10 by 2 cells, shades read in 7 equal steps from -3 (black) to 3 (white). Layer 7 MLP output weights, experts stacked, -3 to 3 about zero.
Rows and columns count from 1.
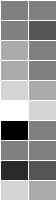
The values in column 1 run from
-3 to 3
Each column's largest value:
3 2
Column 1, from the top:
0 0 1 1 2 3 -3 0 -2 2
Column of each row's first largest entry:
1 1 1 1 1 1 2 1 2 1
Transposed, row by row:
0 0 1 1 2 3 -3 0 -2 2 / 0 -1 0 0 1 2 0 0 -1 1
